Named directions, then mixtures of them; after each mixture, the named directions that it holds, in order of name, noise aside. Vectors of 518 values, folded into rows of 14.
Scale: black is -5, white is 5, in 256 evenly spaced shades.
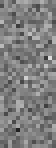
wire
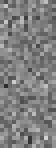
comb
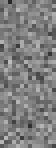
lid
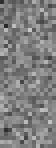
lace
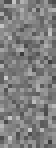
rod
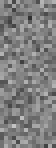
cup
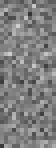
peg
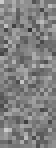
lace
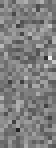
wire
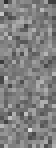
comb, peg, rod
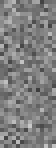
cup, lid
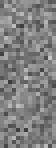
cup, wire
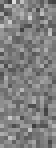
cup, rod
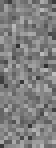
comb, lid, peg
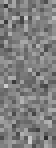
comb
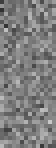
lace, peg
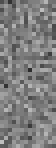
comb, lace, lid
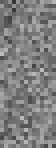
cup, lace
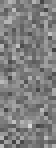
cup, lid, peg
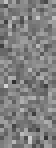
comb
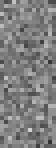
rod
